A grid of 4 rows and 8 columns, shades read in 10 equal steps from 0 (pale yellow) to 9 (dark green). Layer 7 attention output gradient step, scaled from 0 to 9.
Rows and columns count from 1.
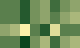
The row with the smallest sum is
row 3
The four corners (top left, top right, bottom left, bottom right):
6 4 6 3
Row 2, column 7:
4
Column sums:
22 21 25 21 19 21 19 16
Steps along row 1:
same up down down up down down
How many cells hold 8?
3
